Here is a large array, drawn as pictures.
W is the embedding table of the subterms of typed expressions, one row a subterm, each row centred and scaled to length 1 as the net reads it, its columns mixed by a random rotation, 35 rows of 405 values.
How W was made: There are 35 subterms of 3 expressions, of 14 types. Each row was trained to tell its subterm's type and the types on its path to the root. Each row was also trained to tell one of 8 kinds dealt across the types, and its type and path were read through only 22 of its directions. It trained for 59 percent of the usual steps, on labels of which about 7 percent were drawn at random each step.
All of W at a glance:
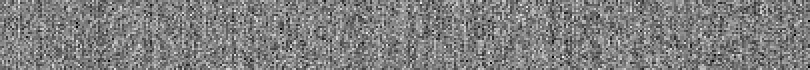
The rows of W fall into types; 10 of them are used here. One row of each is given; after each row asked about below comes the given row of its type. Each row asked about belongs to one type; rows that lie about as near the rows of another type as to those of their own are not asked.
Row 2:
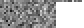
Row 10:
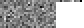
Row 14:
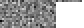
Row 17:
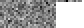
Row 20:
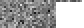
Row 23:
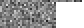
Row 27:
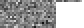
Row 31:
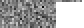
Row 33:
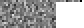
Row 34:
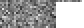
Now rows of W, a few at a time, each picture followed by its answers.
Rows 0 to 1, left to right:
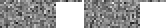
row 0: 17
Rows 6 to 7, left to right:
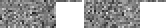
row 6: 20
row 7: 2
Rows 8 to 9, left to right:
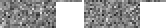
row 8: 23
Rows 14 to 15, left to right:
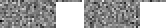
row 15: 23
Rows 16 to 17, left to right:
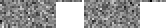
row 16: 14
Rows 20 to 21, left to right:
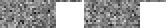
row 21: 34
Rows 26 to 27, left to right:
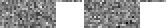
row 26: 31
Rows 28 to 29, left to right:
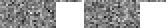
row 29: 10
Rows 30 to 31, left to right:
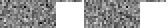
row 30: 20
